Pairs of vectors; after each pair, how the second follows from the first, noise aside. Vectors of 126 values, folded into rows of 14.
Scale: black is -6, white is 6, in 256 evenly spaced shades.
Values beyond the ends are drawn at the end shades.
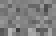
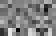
scaled up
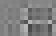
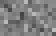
shuffled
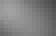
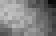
scaled up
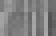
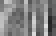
scaled up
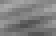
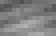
negated
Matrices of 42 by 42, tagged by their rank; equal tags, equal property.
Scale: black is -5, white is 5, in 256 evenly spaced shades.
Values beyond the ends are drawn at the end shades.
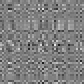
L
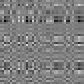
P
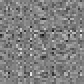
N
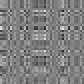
P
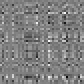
L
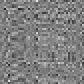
N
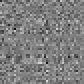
N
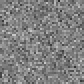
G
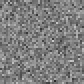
G
